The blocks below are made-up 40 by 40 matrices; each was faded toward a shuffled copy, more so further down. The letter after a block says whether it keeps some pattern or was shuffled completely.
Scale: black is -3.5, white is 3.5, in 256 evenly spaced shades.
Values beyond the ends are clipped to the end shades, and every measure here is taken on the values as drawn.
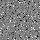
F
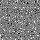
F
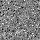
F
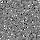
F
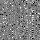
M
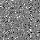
M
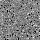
F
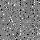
M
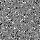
F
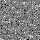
F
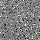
F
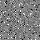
M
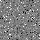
F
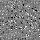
M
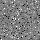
F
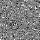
M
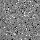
F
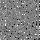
M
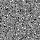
F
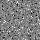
F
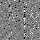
M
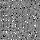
M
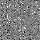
M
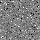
F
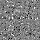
M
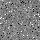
F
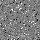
F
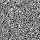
F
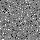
F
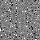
M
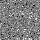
F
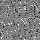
M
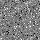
F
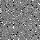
M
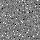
F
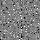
M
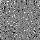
M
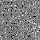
M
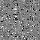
M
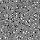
M
